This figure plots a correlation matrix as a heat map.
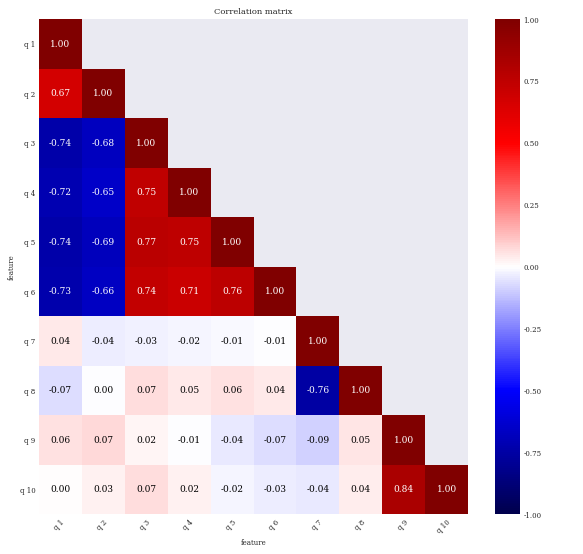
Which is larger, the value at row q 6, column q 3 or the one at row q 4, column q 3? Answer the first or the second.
the second
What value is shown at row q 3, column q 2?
-0.68
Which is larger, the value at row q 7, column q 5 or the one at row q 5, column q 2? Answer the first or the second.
the first
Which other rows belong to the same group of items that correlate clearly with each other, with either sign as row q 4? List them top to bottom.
q 1, q 2, q 3, q 5, q 6
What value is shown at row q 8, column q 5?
0.06
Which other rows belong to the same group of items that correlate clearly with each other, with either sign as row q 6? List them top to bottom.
q 1, q 2, q 3, q 4, q 5
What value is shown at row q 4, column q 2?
-0.65
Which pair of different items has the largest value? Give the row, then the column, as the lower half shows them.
q 10, q 9
